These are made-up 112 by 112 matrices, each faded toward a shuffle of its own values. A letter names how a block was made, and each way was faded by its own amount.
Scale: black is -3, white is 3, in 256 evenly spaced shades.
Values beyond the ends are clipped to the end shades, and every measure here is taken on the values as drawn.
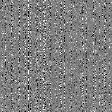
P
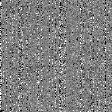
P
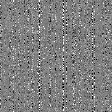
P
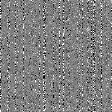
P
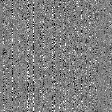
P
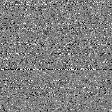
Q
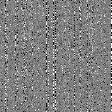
P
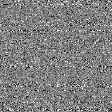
Q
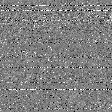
Q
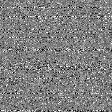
Q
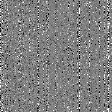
P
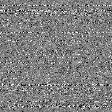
Q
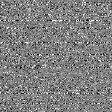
Q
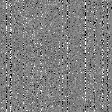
P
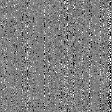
P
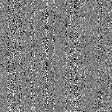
P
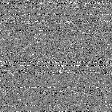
Q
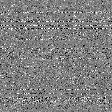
Q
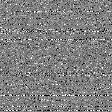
Q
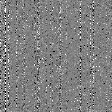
P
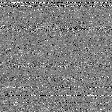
Q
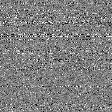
Q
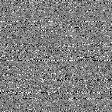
Q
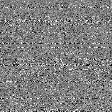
Q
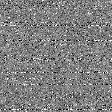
Q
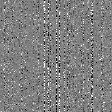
P
